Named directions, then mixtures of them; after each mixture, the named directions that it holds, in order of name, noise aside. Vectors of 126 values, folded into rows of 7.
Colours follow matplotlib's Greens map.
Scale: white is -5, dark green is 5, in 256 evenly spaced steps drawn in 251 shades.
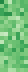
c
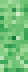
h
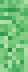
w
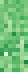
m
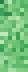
c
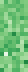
m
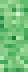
h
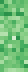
c, h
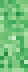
h, m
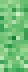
h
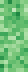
c, h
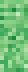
h, w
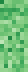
c, w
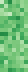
c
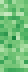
c, h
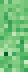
m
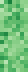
c, h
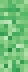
m, w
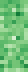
h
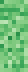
c, w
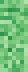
w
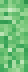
w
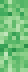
c, m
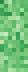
c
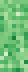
h, m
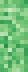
w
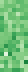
h, m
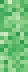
c, h
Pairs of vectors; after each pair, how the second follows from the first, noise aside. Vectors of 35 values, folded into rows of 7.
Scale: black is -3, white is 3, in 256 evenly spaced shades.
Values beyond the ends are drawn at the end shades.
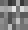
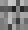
negated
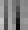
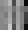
wrapped around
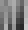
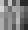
wrapped around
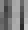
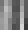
negated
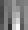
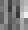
wrapped around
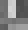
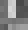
copied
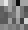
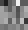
negated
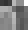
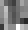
wrapped around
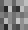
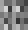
negated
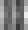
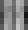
negated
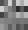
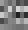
wrapped around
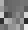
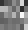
wrapped around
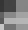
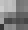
negated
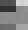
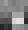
wrapped around
